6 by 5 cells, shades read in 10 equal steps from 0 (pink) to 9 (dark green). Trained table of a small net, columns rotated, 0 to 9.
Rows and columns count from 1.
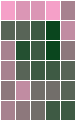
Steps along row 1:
up same down up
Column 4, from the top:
0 9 9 7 5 7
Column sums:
19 27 32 37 28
